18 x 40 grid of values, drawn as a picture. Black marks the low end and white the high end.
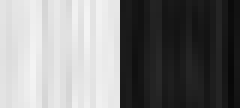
The table splits into one row of 2 panels. Panel 1,1: very high, streaked downward, faint in contrast. Panel 1,2: very low, streaked downward, faint in contrast.
